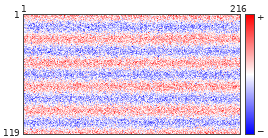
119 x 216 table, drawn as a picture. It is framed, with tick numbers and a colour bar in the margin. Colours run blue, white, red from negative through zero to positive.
Histogram: bell-shaped. Average level on the scale: 50%. Stripes: horizontal, repeating 5 times. Seam: none.
